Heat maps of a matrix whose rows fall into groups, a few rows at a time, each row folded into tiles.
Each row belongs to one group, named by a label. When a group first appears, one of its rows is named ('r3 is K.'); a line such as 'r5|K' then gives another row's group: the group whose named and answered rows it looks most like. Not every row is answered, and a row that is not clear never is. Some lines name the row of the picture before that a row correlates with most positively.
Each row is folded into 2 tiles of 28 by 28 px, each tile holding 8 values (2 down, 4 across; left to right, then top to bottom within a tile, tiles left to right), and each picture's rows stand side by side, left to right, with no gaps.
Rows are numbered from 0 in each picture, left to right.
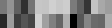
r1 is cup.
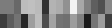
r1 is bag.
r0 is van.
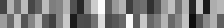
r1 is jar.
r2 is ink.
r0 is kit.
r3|bag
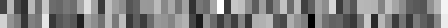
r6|van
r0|jar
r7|cup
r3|bag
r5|bag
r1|van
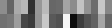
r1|jar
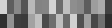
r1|kit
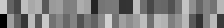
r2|ink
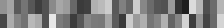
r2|ink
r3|ink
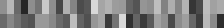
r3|bag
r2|jar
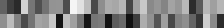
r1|bag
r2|van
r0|ink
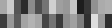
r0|cup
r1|bag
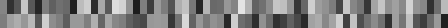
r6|kit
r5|van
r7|bag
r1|ink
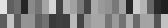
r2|ink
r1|kit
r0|cup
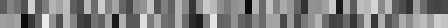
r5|cup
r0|jar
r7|ink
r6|van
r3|jar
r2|van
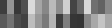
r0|van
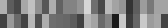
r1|van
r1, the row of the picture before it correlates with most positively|0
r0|van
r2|cup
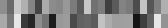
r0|bag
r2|jar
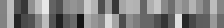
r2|kit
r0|jar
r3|jar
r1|van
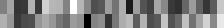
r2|ink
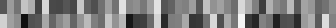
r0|jar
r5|van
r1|ink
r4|bag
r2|jar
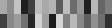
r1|kit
